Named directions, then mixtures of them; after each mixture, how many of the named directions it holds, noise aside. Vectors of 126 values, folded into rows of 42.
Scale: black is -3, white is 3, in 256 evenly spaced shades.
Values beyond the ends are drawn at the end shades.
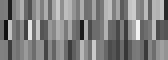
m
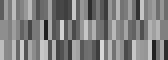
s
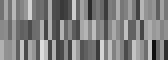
one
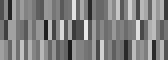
two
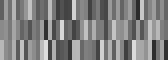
one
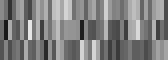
two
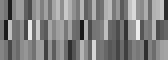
one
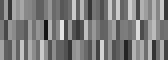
two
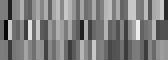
one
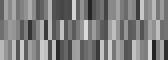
one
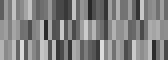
one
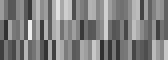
two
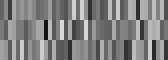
two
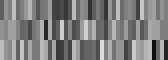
one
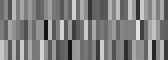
two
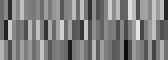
two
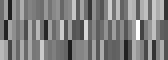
two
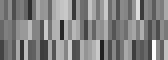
one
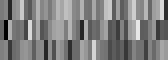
one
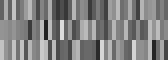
one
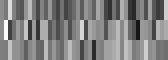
one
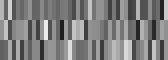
two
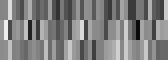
one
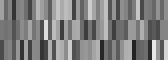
one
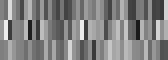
one
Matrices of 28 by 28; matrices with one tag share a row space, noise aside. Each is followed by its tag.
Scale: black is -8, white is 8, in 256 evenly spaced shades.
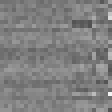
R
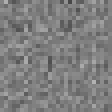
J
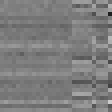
R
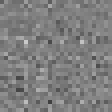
J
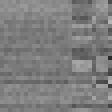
R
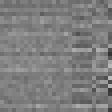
R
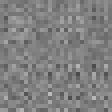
J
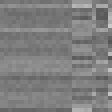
R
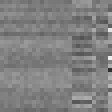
R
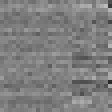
R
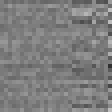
R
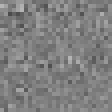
J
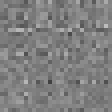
J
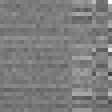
R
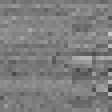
R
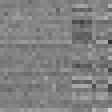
R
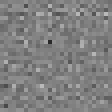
J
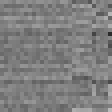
R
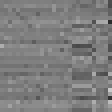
R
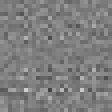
J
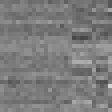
R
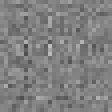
J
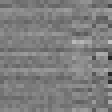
R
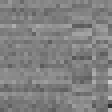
R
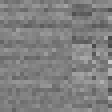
R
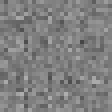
J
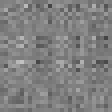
J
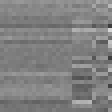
R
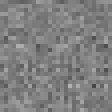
J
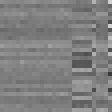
R
